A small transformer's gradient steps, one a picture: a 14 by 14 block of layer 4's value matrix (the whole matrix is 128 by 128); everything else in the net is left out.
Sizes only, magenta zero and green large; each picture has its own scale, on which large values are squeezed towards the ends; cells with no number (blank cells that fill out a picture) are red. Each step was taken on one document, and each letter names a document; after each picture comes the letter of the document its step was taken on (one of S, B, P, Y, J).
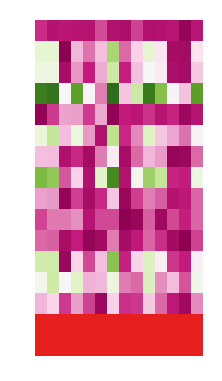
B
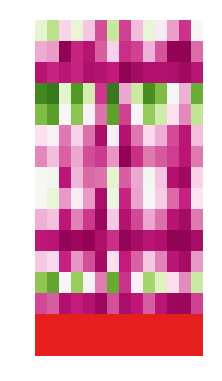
B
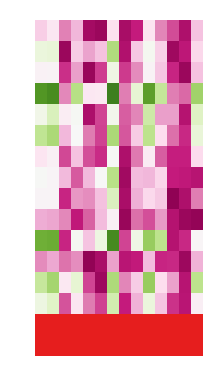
B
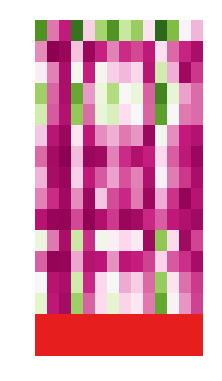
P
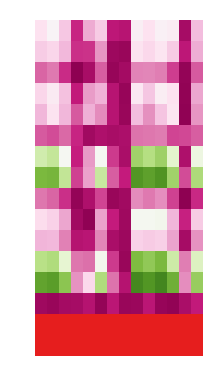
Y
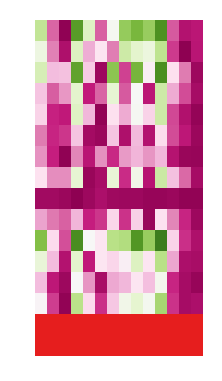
P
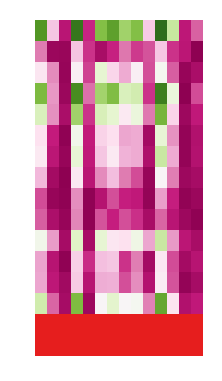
P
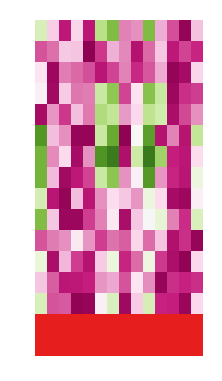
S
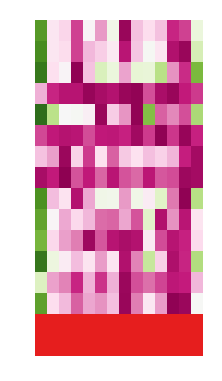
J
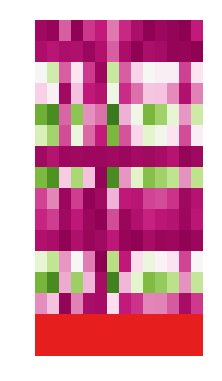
B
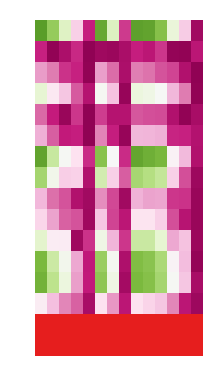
Y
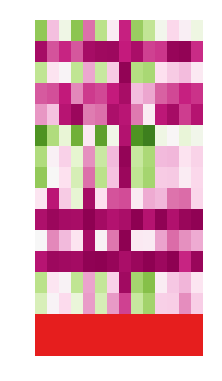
S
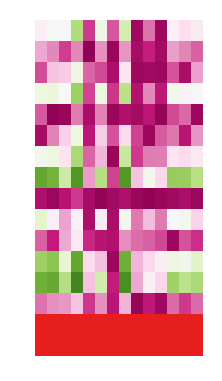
Y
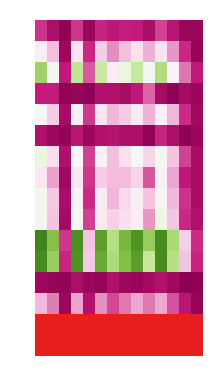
P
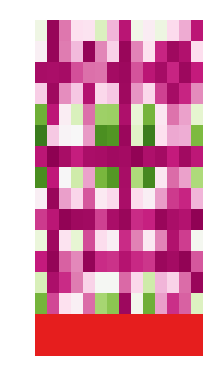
S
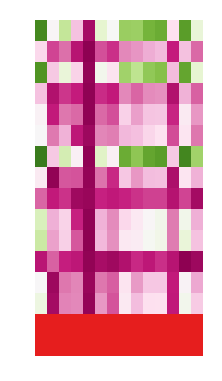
Y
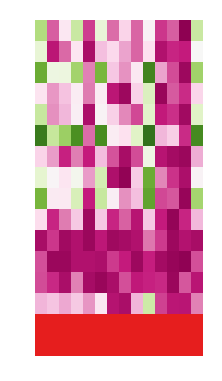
S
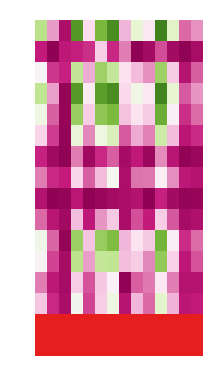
P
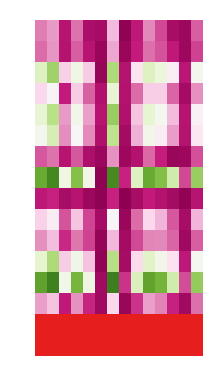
B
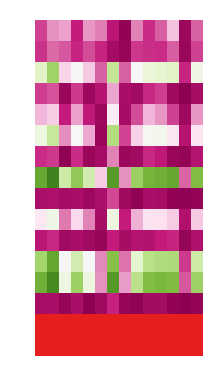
B
